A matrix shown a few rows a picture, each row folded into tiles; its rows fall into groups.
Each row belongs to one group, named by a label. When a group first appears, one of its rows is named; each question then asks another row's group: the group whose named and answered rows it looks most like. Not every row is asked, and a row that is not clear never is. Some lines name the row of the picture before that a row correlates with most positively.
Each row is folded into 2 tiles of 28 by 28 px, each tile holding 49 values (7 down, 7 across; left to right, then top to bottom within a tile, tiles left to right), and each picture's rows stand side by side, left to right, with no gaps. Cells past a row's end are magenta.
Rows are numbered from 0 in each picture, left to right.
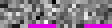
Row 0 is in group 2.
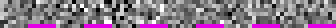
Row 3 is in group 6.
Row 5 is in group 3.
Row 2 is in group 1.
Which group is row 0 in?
3
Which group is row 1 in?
6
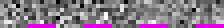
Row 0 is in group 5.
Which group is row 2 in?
1
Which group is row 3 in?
6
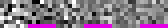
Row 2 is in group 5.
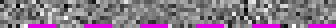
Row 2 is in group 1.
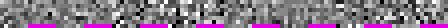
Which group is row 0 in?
3
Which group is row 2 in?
3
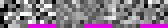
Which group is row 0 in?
1
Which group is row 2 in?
3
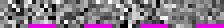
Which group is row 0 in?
5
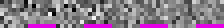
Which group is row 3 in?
5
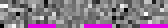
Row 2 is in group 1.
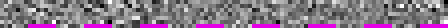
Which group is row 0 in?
6
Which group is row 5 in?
3
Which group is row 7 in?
6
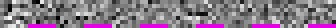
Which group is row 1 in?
1
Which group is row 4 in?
6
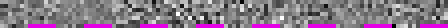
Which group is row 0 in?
2
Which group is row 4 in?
6
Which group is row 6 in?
3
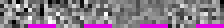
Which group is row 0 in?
6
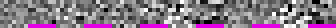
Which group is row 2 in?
6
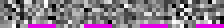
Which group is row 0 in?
5
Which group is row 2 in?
5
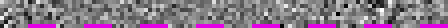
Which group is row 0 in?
3
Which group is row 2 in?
6
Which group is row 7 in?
1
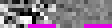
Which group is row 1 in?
2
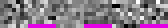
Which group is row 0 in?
5
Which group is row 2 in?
2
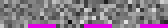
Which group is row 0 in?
2
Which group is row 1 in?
6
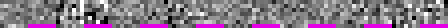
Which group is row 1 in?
1
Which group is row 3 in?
1
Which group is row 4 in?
6
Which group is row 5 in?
2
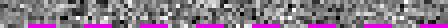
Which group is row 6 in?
1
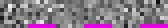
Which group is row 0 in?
1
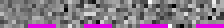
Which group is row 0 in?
3
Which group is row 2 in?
3
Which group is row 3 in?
2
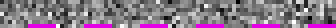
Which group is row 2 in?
5
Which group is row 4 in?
1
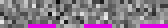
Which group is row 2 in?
6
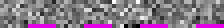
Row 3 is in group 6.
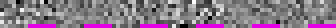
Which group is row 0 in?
5
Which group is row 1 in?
3
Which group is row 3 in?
2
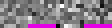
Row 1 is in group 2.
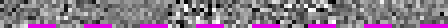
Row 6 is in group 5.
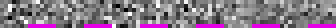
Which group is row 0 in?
1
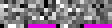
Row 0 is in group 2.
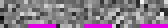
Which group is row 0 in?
1
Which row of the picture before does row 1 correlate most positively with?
0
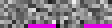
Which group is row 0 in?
6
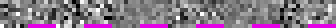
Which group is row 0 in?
2
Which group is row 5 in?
1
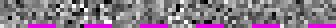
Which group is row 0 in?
5
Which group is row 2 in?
1
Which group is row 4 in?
3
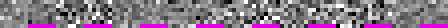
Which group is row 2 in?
5
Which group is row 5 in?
6
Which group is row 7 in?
3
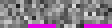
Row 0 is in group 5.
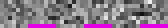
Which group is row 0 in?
5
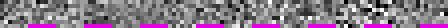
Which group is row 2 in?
3
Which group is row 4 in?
5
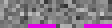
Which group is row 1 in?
5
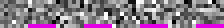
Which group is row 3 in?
5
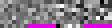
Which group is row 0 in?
6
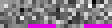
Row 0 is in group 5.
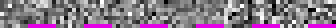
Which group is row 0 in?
6
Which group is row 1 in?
5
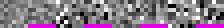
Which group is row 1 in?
3
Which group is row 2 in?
6
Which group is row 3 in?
2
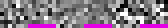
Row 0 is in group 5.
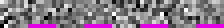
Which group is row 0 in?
3
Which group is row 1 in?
1
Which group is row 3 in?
1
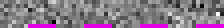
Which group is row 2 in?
3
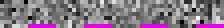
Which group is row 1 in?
5
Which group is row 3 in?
6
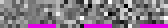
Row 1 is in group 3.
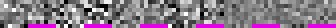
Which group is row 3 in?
2
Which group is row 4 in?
5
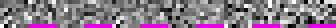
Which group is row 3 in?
1
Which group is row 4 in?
2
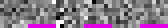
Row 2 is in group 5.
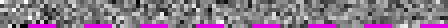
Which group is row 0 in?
2
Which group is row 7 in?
5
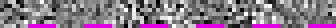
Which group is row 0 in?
5
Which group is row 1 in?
6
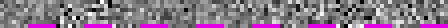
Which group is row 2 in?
2
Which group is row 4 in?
6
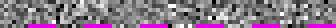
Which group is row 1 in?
1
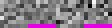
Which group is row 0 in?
3
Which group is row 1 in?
3
